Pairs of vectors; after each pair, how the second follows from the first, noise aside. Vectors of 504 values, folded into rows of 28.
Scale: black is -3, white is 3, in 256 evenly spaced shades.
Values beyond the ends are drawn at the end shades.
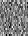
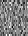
negated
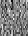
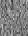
shrunk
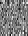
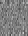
shrunk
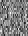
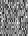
reversed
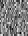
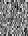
reversed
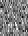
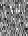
reversed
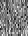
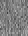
shrunk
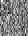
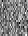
reversed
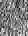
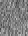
shrunk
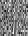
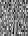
negated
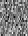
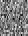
reversed
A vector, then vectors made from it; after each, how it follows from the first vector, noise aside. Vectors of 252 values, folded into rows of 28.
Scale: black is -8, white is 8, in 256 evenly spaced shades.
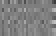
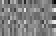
scaled up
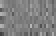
reversed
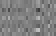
wrapped around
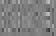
wrapped around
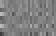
reversed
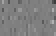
partly zeroed
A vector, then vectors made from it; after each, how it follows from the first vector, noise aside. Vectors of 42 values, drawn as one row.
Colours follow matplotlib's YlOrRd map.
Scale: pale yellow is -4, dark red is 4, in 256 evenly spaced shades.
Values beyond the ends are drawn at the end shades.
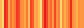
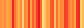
reversed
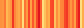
reversed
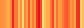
reversed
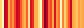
scaled up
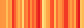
reversed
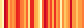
scaled up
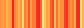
reversed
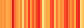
reversed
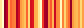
scaled up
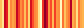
scaled up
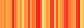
reversed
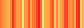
reversed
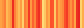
reversed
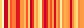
scaled up
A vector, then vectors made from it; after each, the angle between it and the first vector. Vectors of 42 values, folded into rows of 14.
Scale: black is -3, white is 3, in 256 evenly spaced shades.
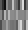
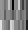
partly opposed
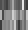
partly aligned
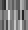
partly aligned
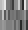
nearly opposite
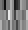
partly aligned
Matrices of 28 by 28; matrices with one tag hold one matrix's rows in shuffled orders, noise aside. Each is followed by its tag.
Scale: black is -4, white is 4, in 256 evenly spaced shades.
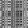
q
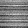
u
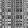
q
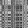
q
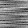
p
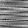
p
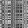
q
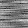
p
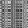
q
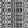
q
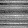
u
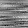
p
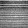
u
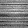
u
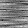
p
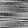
p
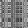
q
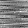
p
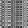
q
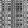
q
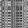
q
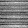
u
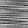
p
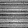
u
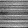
u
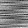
p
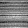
u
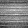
u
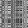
q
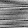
p
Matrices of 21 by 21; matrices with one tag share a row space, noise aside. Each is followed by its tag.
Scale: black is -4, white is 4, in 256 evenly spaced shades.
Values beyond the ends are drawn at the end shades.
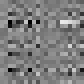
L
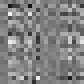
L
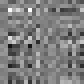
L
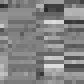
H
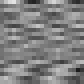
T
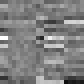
H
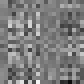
L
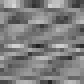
T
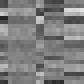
H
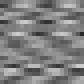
T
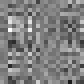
L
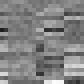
H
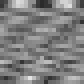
T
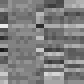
H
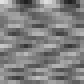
T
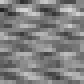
T
